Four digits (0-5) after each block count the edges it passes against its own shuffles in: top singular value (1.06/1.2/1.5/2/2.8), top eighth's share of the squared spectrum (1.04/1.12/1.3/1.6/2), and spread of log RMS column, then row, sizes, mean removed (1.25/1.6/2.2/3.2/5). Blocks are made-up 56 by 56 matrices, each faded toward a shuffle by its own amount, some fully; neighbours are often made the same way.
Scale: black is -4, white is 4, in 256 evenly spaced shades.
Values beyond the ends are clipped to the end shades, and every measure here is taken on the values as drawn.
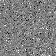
2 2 0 0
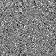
3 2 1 0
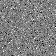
1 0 0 0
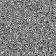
2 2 0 0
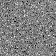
1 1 0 0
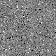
2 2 0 0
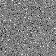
2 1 0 0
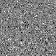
3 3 0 1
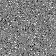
0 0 0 0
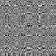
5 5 3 3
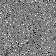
0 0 0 0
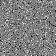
0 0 0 0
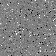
1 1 0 0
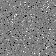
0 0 0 0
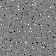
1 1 0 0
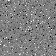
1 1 0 0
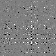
3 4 2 2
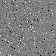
0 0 0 0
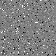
2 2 1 1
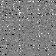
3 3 2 2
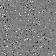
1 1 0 0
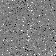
1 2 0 1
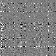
3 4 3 3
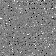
1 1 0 0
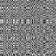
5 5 3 3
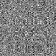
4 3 1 2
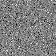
0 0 0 0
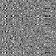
4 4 2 2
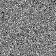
0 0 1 0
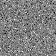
2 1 0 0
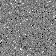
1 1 0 0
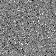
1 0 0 0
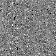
1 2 2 0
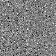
1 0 1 0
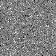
0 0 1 0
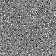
0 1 1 0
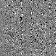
1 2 3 0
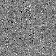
1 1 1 0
